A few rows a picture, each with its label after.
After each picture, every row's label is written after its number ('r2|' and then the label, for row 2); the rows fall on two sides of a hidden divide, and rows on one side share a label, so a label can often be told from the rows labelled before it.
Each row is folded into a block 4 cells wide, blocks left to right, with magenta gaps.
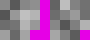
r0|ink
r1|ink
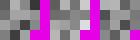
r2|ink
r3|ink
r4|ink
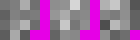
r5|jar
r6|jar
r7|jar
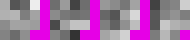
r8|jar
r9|jar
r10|ink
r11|jar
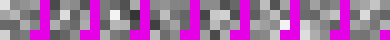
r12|jar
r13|ink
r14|jar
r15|jar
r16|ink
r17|ink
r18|ink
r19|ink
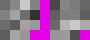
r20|jar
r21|jar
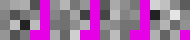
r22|ink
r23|ink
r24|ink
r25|ink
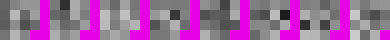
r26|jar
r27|ink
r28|ink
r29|jar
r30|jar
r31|ink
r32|jar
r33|jar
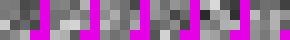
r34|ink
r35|jar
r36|ink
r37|jar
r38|ink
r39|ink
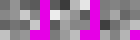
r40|ink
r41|jar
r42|jar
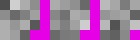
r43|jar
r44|ink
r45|ink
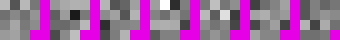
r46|jar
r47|jar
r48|jar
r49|ink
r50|ink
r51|jar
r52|ink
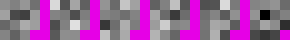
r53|jar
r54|jar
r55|jar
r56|jar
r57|jar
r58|jar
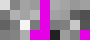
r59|jar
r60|jar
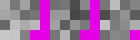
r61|jar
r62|jar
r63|ink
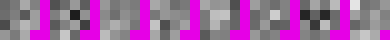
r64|jar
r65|jar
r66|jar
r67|ink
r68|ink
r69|ink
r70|jar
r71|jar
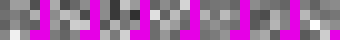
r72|jar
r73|ink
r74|jar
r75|jar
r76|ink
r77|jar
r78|jar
